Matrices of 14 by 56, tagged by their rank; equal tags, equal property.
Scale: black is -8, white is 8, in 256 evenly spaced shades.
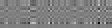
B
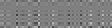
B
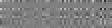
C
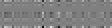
B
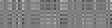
B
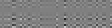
B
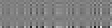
B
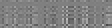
C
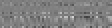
C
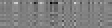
C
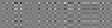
B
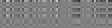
B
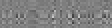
C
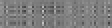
C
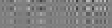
B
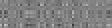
C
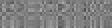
C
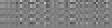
C
